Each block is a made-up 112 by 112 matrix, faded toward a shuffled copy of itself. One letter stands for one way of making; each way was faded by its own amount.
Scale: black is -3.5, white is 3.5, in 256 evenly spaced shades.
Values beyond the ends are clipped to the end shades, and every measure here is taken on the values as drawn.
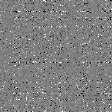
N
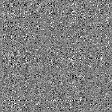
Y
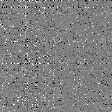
N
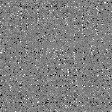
N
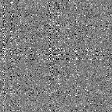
Y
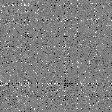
N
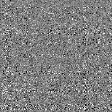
Y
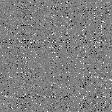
N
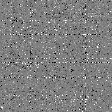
N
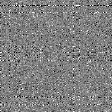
Y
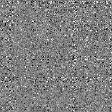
Y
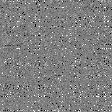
N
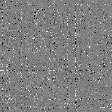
N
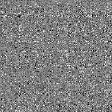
Y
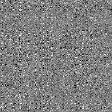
Y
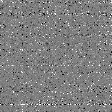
N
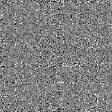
Y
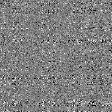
Y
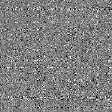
Y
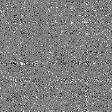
N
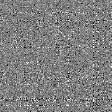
Y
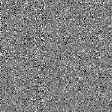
Y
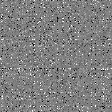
N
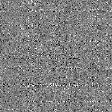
Y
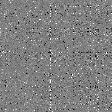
N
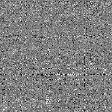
Y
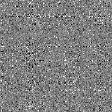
Y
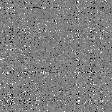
N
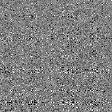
Y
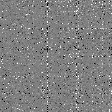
N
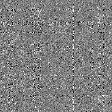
Y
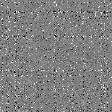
N
